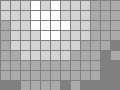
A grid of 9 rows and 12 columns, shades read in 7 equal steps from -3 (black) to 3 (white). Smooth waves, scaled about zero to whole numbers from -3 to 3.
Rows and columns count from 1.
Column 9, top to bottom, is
2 2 2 2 1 1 1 1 0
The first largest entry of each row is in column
4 4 4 5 2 3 1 1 3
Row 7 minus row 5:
0 -1 -1 -1 -1 -1 -1 -1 0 0 -1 0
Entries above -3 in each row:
12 12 12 12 12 12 12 12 12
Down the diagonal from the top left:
2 2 2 2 2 2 1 1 0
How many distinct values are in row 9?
2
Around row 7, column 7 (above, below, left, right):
2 1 1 1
